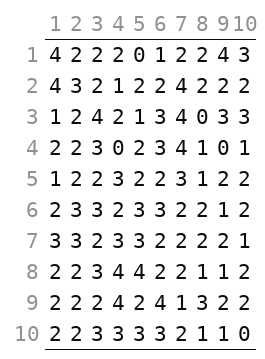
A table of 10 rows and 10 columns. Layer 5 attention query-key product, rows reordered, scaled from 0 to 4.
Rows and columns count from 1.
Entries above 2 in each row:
3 3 5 3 2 4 4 3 3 4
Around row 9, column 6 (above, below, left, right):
2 3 2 1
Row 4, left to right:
2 2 3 0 2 3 4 1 0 1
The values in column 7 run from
1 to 4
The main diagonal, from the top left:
4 3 4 0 2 3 2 1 2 0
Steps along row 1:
down same same down up up same up down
